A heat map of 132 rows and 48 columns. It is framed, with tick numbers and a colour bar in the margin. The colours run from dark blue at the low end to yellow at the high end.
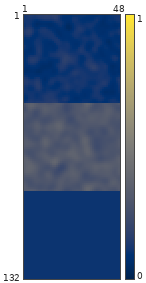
It is made of 3 by 1 panels. Panel 1,1: very low, blotchy, faint in contrast. Panel 2,1: low, blotchy, faint in contrast. Panel 3,1: very low, flat.
